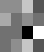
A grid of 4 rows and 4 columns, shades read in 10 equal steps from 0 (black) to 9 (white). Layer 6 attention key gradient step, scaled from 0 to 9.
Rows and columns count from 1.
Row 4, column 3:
7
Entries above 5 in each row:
1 1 1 1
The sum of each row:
20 19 17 19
